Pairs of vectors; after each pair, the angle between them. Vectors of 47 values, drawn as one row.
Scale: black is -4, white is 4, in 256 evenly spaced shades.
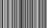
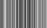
partly aligned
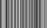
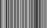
nearly parallel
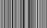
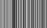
partly aligned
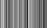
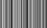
partly aligned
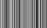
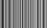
orthogonal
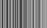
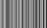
orthogonal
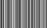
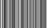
nearly opposite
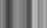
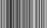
partly aligned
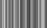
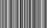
partly aligned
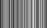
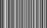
partly aligned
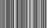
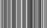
partly opposed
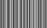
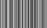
nearly opposite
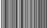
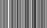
orthogonal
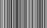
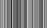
nearly parallel
